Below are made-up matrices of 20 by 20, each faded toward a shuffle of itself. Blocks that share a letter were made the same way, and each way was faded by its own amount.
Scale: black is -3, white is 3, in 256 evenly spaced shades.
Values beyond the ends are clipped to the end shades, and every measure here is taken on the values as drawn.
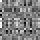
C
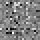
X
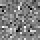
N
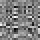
C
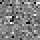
X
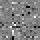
X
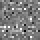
X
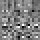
C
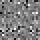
X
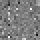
N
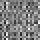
C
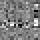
C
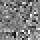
N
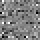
X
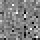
N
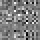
C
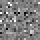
X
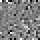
X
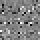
X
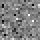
N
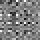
C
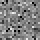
N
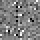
N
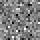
N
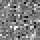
N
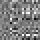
C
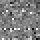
X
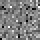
N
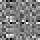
C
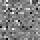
X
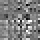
C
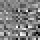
C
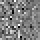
N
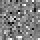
N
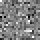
N
